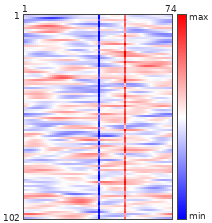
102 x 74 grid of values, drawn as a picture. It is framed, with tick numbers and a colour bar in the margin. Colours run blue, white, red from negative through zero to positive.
Neither half mirrors the other. Columns 38 and 51 differ from the columns beside them. The distribution is heavy-tailed on both sides. No overall slope runs across the table. Streaks run across, left to right.
